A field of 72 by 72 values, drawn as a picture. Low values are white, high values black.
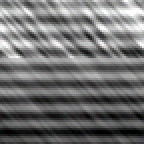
The ninth with the lowest average is the top right. A horizontal seam about 40% of the way down splits the table, and the bottom part is calmer. The field climbs toward the bottom. Stripes running across repeat 9 times from top to bottom.
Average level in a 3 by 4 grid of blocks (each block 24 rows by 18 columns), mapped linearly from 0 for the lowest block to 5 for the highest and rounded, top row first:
1 1 1 0 / 2 3 3 3 / 5 5 5 5
